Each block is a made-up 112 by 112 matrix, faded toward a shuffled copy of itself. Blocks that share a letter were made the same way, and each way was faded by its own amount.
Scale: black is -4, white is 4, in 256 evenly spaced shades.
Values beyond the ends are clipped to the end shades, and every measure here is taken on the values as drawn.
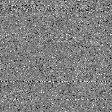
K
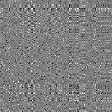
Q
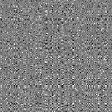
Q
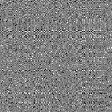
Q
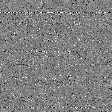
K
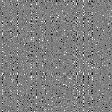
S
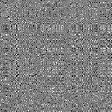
Q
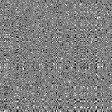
Q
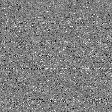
K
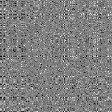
Q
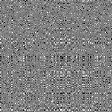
Q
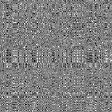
Q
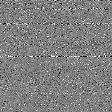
K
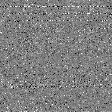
K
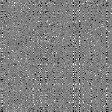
S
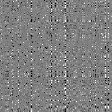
S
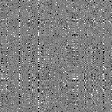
S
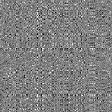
Q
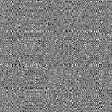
Q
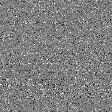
K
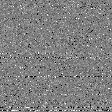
K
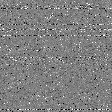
K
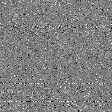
K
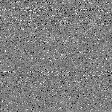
K
